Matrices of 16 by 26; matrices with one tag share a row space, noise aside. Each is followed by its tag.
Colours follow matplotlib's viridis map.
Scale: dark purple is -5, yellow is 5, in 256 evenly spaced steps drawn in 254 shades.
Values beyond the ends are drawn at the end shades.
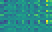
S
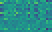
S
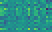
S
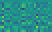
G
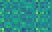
G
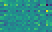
S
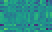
S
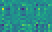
G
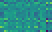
S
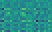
G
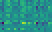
G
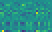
G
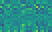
G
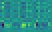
G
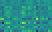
G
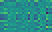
S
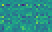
G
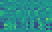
S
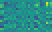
S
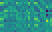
S
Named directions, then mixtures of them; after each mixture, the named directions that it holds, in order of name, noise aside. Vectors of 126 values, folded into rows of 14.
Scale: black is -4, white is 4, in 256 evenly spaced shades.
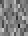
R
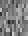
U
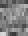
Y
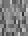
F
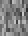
F, U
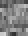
Y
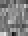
U, Y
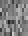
U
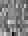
U, Y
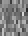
F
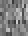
F, U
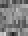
F, Y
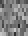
R, Y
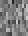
F, U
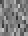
R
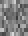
R, Y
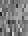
U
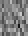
F, R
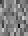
R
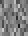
R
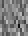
F, R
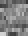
Y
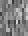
F, U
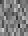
R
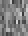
F, U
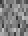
R, Y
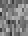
U, Y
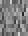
F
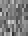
U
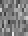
R, U
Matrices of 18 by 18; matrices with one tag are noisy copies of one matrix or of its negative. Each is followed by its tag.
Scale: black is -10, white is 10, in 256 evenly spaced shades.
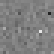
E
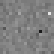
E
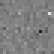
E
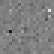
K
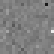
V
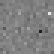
E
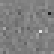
E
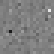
K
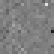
V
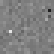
K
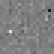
K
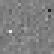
K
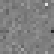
V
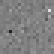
K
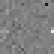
V
